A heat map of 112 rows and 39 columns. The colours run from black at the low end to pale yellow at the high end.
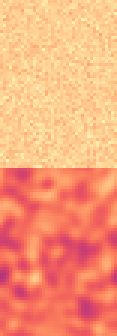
The table splits into 2 rows of 1 panel. Panel 1,1: very high, fine-grained, faint in contrast. Panel 2,1: high, blotchy.
